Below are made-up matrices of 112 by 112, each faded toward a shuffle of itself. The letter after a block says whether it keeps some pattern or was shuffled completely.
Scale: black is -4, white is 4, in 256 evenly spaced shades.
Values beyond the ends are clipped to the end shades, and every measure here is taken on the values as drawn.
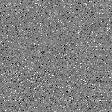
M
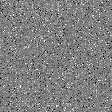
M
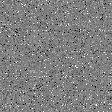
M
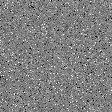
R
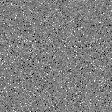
M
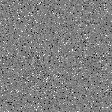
M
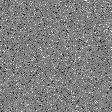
R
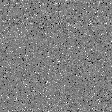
M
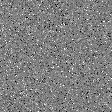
R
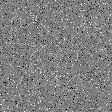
R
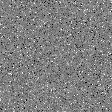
R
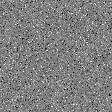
R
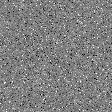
R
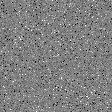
R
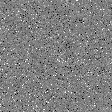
R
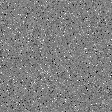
R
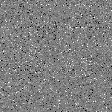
M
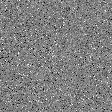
R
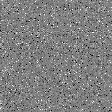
M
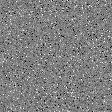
R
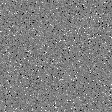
R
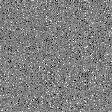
M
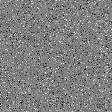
M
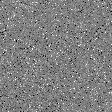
R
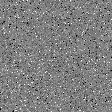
R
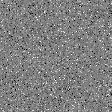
M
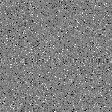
M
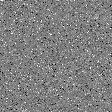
R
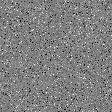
R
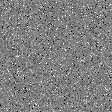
R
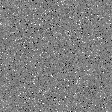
R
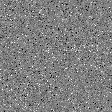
R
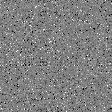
M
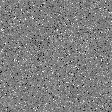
R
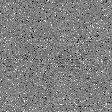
M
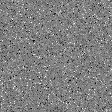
R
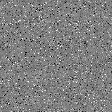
M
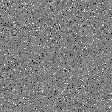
M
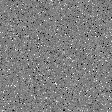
R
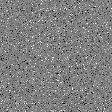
M
